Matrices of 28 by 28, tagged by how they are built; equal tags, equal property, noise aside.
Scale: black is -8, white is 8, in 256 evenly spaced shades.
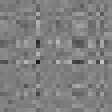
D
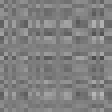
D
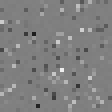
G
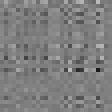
D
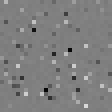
G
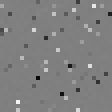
G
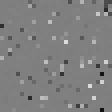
G
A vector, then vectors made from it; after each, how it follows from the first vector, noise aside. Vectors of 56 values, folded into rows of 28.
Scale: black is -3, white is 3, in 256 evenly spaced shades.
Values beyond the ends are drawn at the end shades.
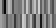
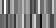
sign-scrambled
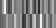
negated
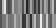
negated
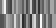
negated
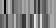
sign-scrambled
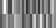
negated
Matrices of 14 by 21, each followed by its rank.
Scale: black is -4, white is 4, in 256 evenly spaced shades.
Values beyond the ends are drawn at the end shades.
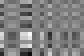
one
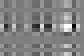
one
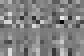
three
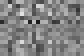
three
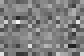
three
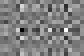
two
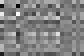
two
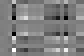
one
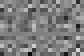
three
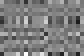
two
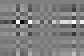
one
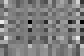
two
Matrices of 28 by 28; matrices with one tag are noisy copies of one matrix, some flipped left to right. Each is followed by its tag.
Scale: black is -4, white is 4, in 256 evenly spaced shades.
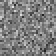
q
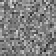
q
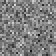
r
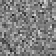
q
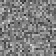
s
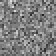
q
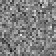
q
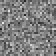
s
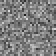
s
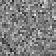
q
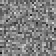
s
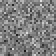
r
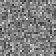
s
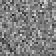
q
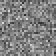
s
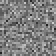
s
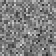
r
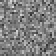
q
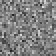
q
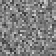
q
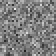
r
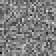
s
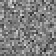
q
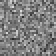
q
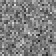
r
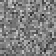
q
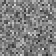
r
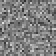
s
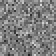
r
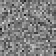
s
